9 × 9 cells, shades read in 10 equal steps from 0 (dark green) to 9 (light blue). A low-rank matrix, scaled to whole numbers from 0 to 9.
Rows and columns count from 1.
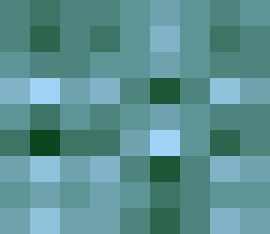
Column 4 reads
4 3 5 7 4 3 7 6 6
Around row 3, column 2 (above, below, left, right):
2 9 5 4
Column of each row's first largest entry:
6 6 6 2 6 6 2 2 2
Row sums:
40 37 42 52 41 35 49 44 49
